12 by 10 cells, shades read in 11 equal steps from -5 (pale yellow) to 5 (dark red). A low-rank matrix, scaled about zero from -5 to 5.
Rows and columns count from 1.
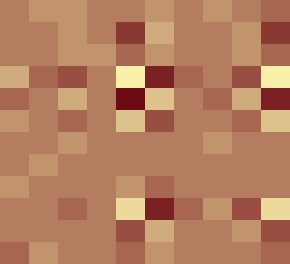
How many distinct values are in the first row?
3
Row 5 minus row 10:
1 0 -3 0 9 -7 -1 2 -4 8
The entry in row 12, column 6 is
-1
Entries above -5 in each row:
10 10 10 8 10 10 10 10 10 10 10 10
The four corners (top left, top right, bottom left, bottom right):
0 1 1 1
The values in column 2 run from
-1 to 1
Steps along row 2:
same down up up down up same down up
